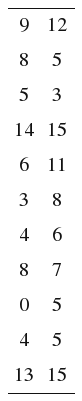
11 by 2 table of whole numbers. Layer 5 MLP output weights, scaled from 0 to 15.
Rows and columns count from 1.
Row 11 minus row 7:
9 9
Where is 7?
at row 8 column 2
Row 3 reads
5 3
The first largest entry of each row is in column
2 1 1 2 2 2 2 1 2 2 2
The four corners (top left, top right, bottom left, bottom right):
9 12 13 15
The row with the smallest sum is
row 9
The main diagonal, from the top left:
9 5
